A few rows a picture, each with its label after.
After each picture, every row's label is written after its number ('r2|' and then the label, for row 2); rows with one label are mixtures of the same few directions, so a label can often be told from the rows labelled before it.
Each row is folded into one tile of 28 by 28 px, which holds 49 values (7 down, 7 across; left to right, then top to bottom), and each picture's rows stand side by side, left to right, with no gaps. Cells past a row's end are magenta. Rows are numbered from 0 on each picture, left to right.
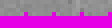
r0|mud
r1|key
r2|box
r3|key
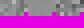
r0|box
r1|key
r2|key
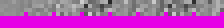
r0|box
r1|mud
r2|key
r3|key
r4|box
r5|box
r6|key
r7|box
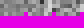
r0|key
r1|box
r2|mud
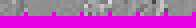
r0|box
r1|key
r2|mud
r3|key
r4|box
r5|box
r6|box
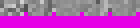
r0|mud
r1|box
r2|mud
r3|box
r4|box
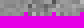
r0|mud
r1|key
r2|key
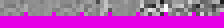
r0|mud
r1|box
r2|mud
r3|box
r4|box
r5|mud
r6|mud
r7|key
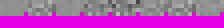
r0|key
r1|mud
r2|box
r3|key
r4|key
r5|mud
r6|mud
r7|key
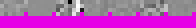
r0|key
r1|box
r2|box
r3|box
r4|mud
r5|mud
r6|key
